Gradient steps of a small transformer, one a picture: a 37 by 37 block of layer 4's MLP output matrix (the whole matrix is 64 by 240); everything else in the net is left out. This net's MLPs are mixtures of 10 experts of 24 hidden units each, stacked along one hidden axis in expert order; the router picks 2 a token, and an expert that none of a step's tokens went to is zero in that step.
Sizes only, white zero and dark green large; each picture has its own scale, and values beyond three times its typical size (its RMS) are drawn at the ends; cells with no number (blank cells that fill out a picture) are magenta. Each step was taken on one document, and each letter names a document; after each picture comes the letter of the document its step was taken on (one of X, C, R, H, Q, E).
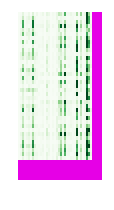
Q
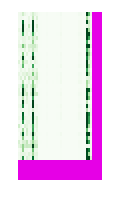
Q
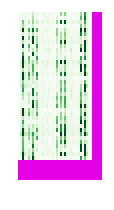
Q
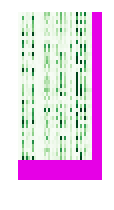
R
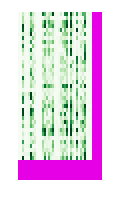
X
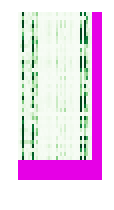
Q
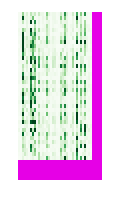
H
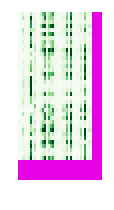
X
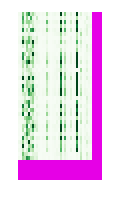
R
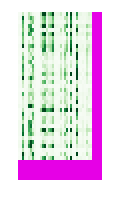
X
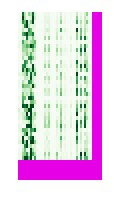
R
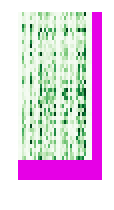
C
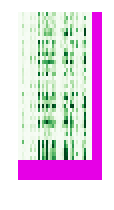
C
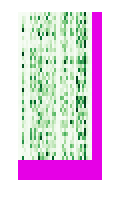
H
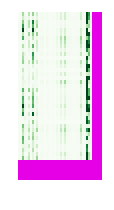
Q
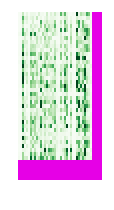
H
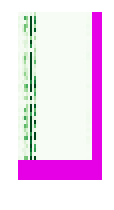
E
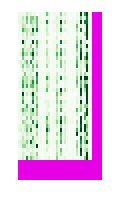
R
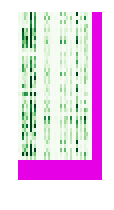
E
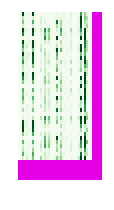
R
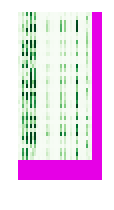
E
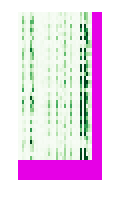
Q
